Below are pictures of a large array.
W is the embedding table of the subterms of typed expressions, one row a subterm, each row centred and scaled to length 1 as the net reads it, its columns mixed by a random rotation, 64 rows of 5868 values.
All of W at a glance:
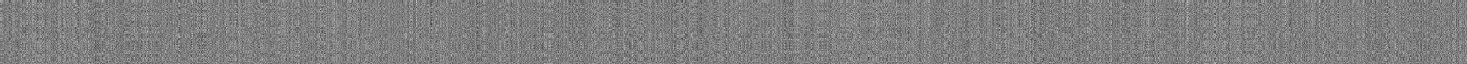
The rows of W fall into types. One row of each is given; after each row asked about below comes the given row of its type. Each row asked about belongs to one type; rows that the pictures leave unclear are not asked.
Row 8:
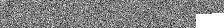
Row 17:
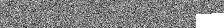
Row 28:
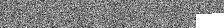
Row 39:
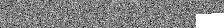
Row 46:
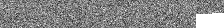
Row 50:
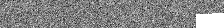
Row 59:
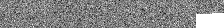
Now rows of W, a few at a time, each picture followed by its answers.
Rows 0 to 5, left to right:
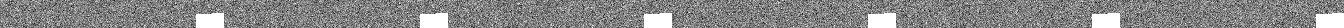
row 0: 17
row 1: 17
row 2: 17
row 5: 50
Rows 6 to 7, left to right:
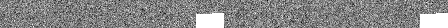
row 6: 59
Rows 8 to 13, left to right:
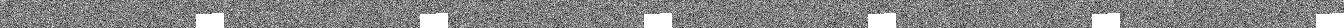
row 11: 50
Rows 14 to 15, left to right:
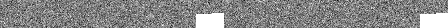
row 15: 8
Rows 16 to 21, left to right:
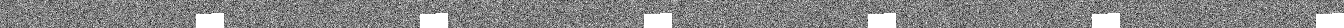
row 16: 39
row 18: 59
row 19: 8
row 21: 59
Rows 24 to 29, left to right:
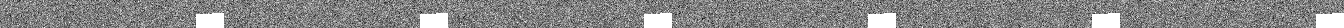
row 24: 50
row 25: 8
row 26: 46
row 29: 8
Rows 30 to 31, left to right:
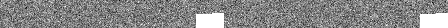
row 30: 59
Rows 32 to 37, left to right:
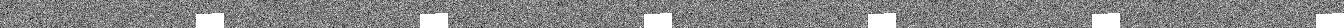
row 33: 17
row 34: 28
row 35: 28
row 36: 50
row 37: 50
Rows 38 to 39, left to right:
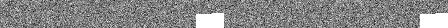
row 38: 17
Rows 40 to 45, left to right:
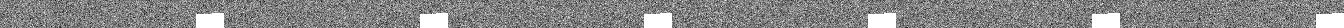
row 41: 50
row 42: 46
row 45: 28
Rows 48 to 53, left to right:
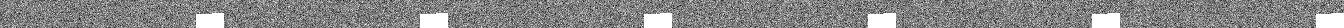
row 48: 28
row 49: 59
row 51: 39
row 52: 39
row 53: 17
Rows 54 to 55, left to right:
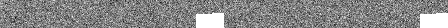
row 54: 46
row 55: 46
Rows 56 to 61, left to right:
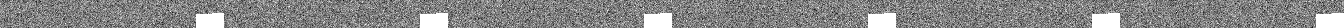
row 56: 50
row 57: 59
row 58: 59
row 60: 59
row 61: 50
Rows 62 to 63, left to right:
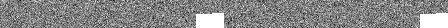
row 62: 8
